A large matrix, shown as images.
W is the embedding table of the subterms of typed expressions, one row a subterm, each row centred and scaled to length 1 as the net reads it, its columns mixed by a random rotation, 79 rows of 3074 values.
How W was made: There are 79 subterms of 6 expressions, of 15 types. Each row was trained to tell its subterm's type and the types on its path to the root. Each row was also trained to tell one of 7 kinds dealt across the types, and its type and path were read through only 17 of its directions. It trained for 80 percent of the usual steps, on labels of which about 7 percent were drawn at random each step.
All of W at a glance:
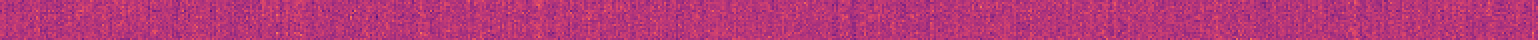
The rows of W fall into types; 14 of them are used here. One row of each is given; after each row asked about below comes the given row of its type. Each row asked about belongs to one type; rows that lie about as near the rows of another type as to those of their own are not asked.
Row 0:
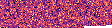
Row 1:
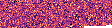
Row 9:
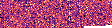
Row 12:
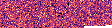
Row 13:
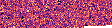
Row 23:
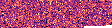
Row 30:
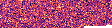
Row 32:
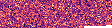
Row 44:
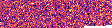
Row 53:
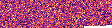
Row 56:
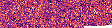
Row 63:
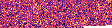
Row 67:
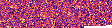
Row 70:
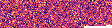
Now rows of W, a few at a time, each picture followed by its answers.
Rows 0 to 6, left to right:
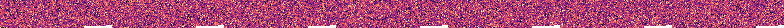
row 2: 30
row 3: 56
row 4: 1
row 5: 0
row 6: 30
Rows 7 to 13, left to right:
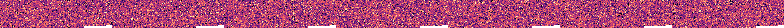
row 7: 30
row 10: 53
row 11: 44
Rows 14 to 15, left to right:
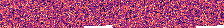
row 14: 67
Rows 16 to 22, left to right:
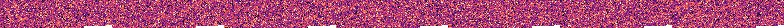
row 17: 1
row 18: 0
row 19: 13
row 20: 53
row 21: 23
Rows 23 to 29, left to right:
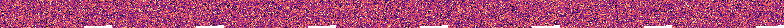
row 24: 13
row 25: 56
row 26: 56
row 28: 67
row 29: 30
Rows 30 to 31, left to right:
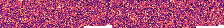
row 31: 32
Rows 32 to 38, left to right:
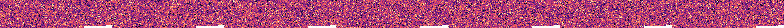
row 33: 32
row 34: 32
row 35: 1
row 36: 0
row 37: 9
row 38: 32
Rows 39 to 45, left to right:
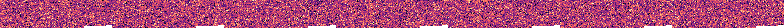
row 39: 67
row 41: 30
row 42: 63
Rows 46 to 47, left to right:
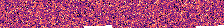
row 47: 1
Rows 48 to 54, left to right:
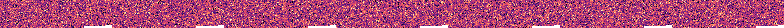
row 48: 13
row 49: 70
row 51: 13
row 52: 0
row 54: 1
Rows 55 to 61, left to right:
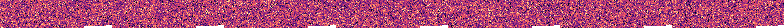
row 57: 70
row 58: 0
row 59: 13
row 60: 70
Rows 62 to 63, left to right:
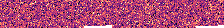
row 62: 44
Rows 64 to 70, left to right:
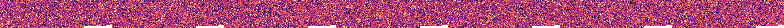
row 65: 67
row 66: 44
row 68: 44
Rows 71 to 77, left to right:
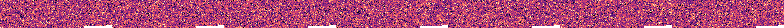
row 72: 70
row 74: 12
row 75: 23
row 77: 53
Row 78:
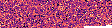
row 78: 32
